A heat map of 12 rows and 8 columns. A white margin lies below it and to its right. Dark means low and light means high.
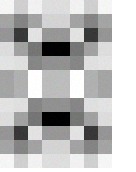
No overall slope runs across the table. On average the colour sits 70% of the way up the scale. The centre is the smoothest part. Its left and right halves mirror each other, and so do its top and bottom.
